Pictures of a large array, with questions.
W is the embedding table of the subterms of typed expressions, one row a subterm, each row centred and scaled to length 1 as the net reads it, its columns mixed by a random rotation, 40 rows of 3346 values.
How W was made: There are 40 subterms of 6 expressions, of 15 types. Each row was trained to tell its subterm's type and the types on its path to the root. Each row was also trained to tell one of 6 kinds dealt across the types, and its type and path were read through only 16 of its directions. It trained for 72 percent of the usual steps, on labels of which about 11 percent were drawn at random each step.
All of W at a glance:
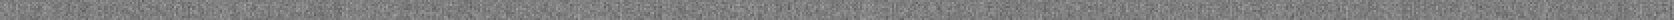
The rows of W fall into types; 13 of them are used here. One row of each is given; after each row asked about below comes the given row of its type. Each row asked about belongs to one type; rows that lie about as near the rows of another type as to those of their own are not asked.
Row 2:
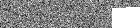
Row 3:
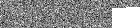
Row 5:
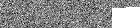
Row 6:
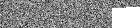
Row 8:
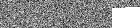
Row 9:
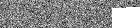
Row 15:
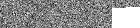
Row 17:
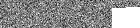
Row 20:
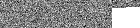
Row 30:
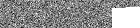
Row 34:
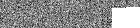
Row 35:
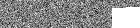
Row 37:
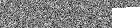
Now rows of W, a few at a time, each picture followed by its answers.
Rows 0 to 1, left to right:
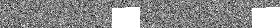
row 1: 37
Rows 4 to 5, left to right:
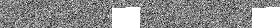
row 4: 15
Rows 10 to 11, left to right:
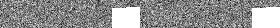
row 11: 3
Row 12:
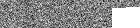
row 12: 37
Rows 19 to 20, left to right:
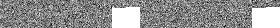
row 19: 15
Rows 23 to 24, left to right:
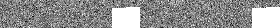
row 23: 35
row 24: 30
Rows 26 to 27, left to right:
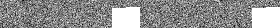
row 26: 3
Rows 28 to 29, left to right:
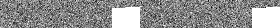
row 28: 37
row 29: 30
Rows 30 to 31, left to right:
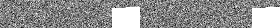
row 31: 35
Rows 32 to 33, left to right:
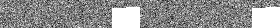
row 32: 5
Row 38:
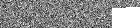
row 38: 35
